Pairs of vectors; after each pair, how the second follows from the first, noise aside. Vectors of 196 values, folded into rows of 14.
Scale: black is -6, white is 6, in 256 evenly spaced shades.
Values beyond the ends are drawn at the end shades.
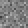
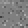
partly zeroed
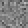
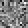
scaled up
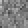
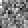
scaled up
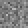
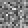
scaled up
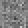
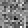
scaled up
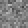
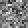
scaled up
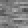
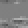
partly zeroed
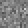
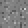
partly zeroed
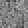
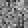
scaled up
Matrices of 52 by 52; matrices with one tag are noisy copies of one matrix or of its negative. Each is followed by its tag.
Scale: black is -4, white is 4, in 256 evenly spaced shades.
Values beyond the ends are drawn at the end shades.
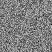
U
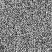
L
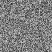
U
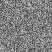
L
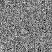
L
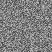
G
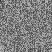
L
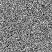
G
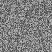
U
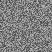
G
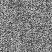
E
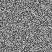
G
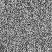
L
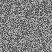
U
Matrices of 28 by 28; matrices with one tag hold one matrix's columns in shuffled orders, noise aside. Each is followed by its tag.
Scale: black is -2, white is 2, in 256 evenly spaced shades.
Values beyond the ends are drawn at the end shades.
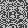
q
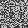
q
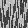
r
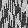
r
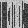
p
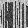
p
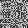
q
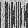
p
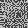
q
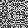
q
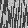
r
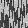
r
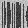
p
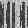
p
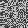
q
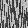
r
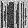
p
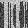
p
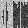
p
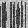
p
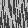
r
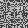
q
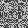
q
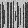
p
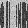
p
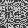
q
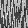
r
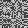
q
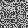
q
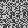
q
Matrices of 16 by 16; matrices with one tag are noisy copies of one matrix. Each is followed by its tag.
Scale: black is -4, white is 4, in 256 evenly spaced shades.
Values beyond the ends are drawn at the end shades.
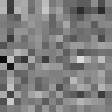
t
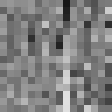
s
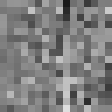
s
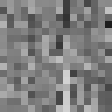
s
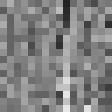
s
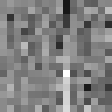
s
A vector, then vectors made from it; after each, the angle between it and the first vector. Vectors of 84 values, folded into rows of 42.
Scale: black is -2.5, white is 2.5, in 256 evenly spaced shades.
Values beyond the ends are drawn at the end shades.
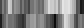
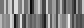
orthogonal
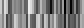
partly opposed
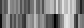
nearly parallel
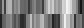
nearly parallel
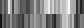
nearly parallel
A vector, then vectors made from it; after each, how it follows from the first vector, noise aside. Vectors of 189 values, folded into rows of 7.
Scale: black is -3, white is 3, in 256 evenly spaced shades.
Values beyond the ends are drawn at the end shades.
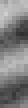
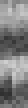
wrapped around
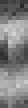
wrapped around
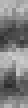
wrapped around
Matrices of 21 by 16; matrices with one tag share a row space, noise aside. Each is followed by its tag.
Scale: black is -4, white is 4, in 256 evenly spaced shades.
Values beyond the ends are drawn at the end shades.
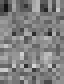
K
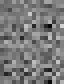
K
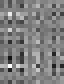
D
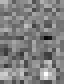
K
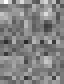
K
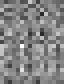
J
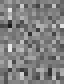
D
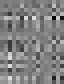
D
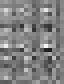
K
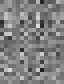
J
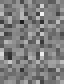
J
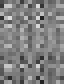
J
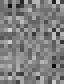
D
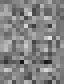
K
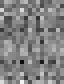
J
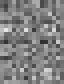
K
